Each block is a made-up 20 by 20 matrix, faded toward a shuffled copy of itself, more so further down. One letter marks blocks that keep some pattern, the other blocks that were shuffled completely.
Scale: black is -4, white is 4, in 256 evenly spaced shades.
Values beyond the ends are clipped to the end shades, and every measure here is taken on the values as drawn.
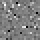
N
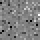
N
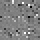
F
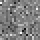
F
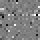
F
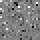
N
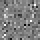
F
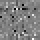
F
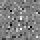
N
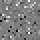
N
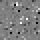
N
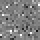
N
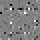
F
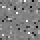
N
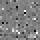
F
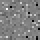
N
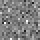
N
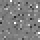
N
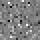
N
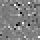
F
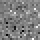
N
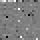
F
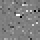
N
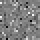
N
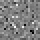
F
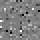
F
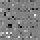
F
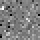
N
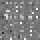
F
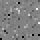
N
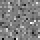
N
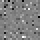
F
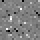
N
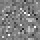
F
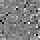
F
